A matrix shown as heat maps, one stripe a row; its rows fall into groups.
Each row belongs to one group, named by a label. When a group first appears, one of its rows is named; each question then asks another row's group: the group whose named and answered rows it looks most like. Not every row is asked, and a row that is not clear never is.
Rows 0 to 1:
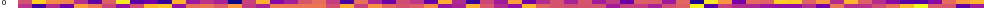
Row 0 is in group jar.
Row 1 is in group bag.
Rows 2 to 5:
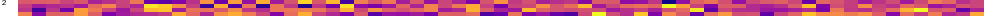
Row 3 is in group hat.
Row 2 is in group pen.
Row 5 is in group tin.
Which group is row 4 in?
bag
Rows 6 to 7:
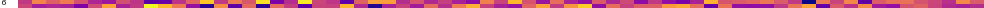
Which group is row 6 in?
pen
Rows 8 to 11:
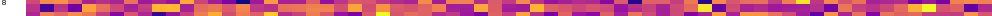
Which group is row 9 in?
bag
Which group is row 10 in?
bag
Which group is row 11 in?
pen
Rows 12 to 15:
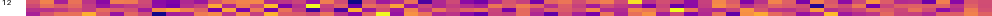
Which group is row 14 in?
hat
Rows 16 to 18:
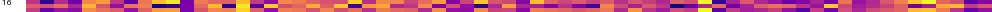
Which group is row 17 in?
pen
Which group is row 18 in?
bag
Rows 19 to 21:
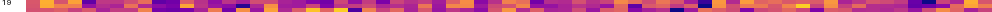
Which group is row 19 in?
jar
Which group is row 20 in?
jar
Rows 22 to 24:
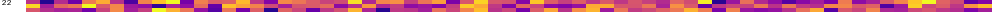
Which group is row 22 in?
bag
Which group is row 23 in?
tin
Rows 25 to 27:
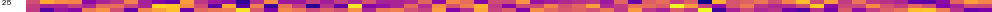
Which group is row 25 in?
jar
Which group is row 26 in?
hat
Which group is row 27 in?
bag
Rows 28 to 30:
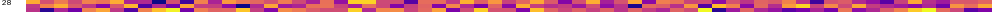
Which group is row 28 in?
tin
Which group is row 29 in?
jar
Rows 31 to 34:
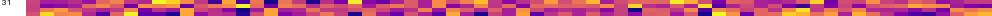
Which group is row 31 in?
hat
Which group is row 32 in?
bag
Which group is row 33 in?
jar
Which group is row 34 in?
jar
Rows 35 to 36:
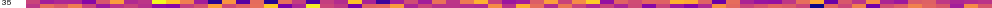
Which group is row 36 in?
pen
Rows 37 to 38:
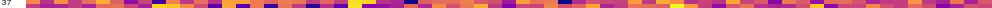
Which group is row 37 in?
tin
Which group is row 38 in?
hat
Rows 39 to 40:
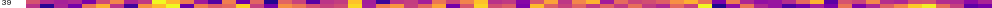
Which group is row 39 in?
hat
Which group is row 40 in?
bag
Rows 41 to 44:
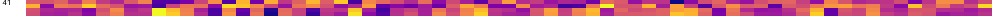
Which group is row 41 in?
pen
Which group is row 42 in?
tin
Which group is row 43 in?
hat
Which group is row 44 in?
hat
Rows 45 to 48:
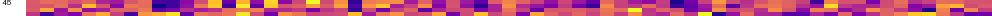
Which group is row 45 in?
pen
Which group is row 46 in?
pen
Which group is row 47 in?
jar
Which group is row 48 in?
bag
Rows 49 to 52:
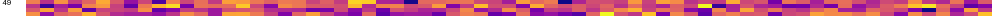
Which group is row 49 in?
tin
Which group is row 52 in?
tin
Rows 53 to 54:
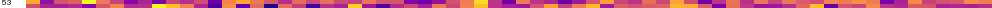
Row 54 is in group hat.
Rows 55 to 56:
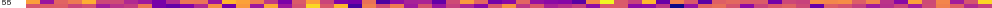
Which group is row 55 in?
tin
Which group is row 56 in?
pen
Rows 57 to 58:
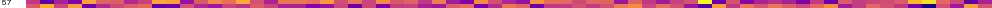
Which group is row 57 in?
bag
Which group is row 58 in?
jar
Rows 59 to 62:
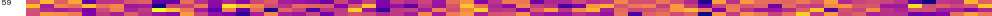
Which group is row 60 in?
tin
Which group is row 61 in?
hat
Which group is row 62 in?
jar
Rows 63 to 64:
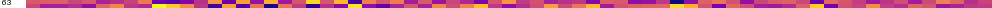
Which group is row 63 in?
pen
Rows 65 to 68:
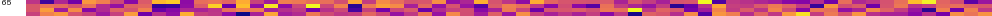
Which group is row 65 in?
bag
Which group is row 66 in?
pen
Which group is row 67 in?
jar
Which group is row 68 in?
jar
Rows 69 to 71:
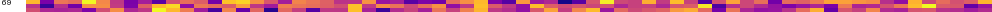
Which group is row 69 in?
tin
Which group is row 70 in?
bag
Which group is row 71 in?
hat
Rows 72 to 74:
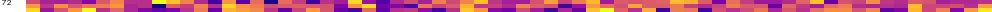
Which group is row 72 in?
hat
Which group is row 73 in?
tin
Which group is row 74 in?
tin
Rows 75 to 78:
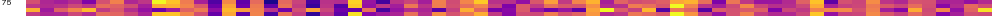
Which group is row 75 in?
hat
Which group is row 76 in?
hat
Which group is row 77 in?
tin
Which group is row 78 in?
hat
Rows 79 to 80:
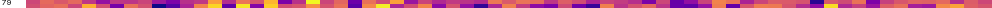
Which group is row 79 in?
pen
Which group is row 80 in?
pen
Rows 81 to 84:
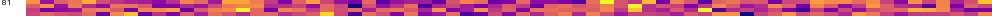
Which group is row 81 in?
tin
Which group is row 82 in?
jar
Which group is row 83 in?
bag
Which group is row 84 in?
jar
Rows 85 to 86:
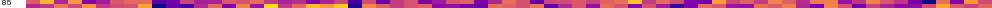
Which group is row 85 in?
jar
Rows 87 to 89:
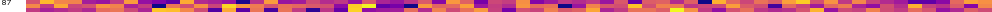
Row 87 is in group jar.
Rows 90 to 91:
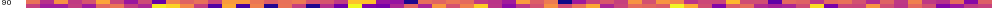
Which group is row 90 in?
tin
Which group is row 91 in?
hat
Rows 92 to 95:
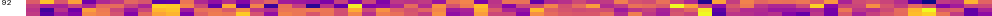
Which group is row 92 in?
jar
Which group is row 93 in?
hat
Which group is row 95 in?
bag
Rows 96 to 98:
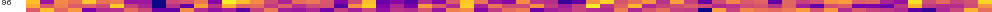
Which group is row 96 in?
tin
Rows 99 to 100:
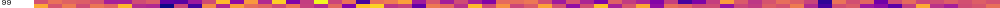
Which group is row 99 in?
pen
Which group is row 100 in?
tin
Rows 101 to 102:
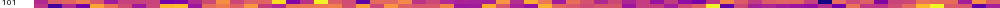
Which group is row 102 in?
bag
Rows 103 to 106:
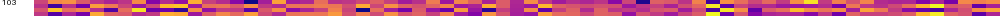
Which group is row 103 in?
jar
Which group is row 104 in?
bag
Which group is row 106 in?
bag
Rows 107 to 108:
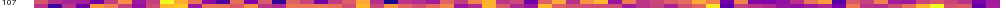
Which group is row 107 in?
hat
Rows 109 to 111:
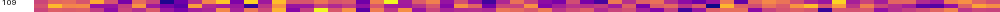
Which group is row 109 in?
pen
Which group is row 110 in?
jar
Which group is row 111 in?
pen
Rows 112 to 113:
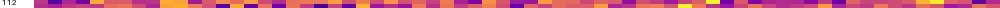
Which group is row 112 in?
bag
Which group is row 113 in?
hat
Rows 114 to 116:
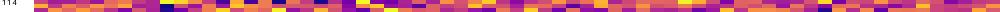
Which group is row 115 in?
tin
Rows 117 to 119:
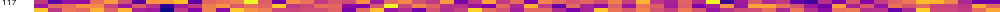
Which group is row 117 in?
bag
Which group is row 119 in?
tin
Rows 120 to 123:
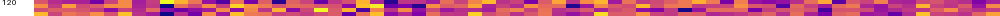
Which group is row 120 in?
hat
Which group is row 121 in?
tin
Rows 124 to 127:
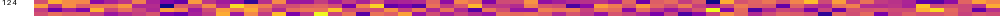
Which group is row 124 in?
jar
